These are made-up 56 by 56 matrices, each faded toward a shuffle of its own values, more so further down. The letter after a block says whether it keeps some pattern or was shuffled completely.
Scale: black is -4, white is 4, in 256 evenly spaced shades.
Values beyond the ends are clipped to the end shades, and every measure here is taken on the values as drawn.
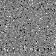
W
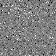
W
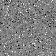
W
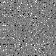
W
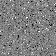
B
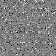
W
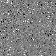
W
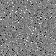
W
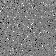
B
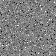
B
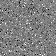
B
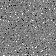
B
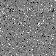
W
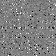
W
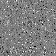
W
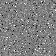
W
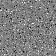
B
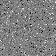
B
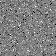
B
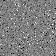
B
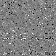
W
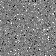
B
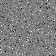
B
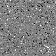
W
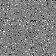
W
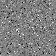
B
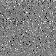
W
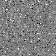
W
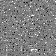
W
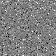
W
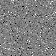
W
